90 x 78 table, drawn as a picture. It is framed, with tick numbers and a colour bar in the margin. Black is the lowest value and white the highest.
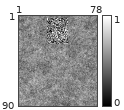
No regular stripes run through it. An odd patch, rougher than its surroundings, sits in the top middle. The halves do not mirror each other. No row or column stands out. There is no overall slope. Values change most from cell to cell in the top middle. A few values lie far out on both sides of the bulk.
